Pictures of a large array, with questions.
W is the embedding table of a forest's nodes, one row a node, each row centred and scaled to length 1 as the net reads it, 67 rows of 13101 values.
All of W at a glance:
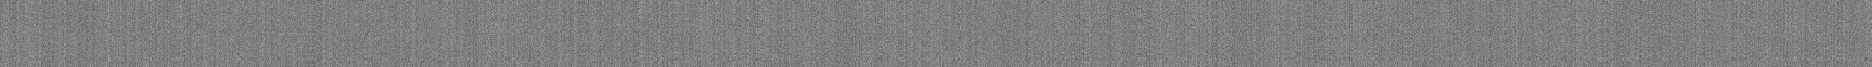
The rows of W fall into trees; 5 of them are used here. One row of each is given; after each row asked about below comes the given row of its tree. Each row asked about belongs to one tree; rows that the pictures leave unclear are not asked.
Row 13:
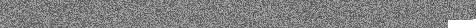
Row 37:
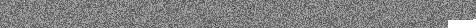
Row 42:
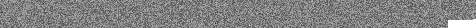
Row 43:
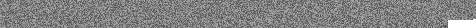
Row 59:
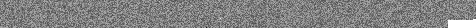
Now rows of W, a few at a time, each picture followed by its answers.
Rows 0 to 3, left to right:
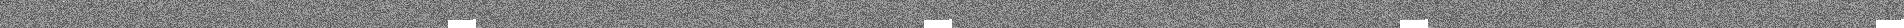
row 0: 37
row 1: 43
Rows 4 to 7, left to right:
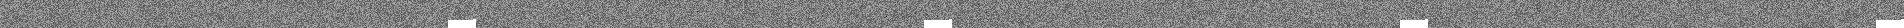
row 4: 43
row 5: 59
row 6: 43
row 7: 59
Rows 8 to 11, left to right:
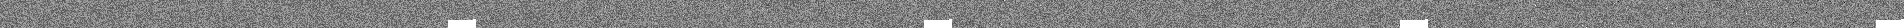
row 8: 42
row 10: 59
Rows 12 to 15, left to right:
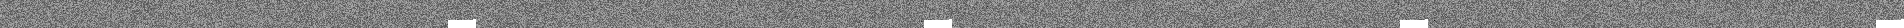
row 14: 59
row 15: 43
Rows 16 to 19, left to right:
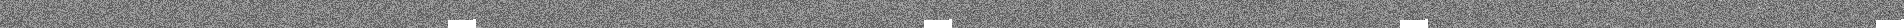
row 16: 59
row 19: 37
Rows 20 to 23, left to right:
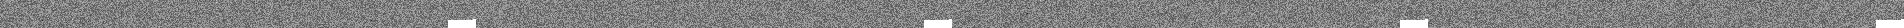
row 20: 42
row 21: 42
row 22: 43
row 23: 59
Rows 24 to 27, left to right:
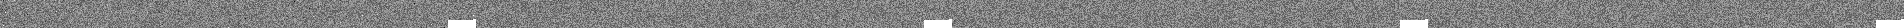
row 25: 13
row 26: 59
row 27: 59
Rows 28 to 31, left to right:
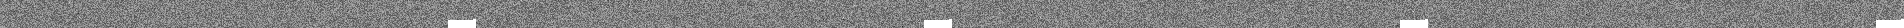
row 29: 13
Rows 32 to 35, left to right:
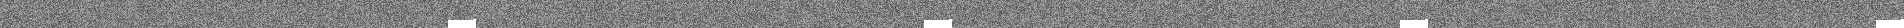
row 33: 42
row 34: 59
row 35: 42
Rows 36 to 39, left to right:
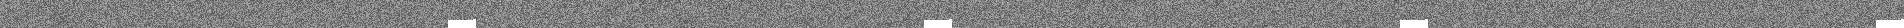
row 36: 43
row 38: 59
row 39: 37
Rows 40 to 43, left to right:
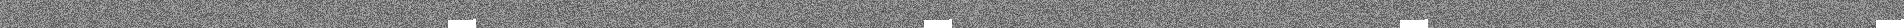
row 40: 43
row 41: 37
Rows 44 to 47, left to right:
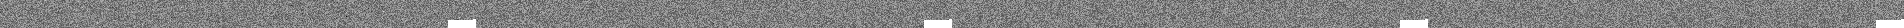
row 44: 42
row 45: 43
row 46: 43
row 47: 59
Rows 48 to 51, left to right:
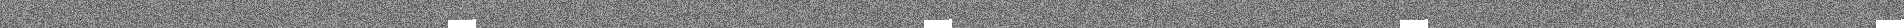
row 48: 42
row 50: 59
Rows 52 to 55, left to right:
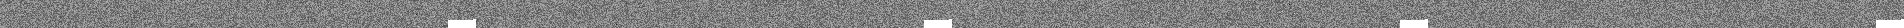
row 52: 43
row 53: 42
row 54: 42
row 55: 43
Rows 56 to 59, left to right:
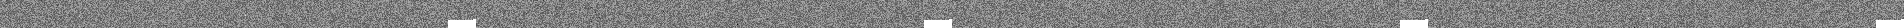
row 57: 59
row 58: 59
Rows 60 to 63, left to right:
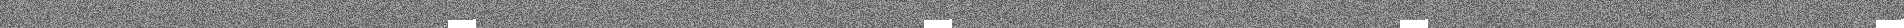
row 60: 59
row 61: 43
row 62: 43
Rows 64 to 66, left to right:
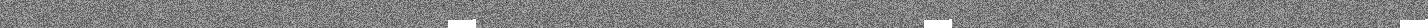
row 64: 42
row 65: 43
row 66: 43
